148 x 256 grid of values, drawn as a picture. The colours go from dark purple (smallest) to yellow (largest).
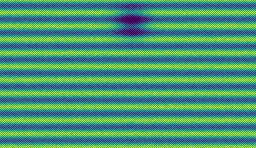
Stripes: horizontal, repeating 11 times. Ninth with the lowest average: top middle. Dips: one, in the top middle. Slope: none. Seam: none.
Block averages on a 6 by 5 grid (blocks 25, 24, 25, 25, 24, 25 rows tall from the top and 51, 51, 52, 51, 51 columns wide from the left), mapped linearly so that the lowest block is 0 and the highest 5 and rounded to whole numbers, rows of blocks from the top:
4 4 0 4 4
4 4 1 4 4
5 5 5 5 5
5 5 5 5 5
5 5 5 5 5
4 4 4 4 4
